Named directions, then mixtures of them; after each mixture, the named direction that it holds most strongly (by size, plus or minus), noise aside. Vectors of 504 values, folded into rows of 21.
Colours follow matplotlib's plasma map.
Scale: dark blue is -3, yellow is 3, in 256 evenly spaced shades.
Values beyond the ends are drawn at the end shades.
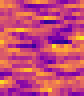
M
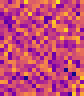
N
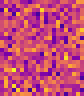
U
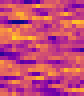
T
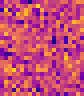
U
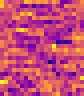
M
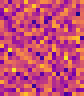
N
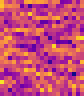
M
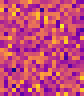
U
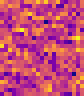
N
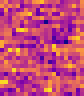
M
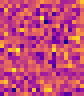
U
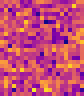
U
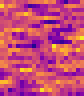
M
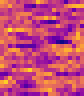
M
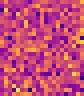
U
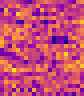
U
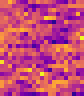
M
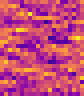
M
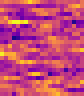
T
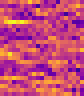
T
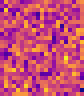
U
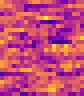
M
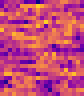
M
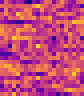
T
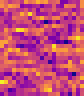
M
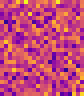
N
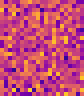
U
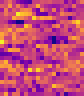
T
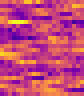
T
